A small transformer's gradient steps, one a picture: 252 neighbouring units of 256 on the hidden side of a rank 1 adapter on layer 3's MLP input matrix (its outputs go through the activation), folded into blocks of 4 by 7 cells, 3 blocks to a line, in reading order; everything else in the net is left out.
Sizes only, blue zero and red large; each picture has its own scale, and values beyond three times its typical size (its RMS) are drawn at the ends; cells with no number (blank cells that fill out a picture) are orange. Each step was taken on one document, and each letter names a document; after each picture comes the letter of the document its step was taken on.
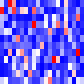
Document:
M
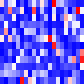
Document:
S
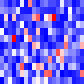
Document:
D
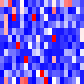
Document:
S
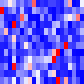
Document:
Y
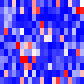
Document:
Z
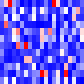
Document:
S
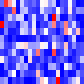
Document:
Z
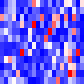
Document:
M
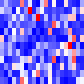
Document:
D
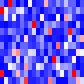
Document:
M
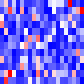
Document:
Y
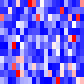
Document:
D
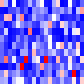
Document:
M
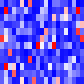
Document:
S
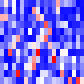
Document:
Z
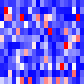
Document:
D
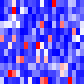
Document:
Y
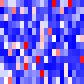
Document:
S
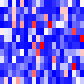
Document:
M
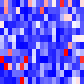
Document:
Z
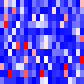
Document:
S
